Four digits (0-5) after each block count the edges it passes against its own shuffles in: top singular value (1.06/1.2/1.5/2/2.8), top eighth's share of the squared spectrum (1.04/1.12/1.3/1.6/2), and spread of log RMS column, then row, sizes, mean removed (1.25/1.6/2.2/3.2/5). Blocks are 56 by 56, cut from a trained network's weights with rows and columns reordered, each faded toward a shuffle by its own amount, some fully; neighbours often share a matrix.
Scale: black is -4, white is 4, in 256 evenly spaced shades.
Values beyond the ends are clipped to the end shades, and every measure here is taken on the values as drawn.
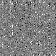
2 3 1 1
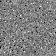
2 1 0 0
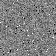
1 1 0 0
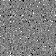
3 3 2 1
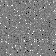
2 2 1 0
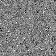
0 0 0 0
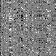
4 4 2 2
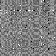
4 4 1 1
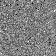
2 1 0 0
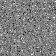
1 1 0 0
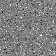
0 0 0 0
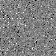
3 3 1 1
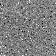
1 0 0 0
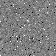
1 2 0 0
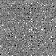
3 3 1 1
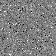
1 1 0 0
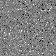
1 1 0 0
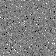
1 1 0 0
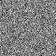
1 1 0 0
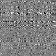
4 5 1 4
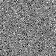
0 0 0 0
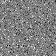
0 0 0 0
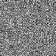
3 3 0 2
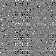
4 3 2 0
